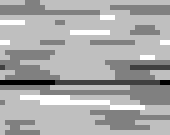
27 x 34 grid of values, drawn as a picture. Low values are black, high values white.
The grain runs across in streaks. The middle left is the ninth with the lowest average. There is no overall slope. Row 17 differs from the rows beside it.
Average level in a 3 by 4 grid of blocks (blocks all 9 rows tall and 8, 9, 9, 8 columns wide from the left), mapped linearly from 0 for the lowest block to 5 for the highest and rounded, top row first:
4 4 4 3
0 3 3 1
4 5 3 2
